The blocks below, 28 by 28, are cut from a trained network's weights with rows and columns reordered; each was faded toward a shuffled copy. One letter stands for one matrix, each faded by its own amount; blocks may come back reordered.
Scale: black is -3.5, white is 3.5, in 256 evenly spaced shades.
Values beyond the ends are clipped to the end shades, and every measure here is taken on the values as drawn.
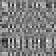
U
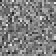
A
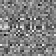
U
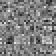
U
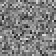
A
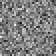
A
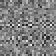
U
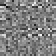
U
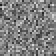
A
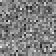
A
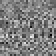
U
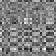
U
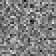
A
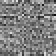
U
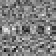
U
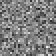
A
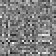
U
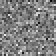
A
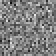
A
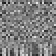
U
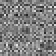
U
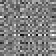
U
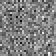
A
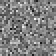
A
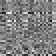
U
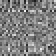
U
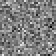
A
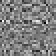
U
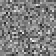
A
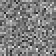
A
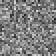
A
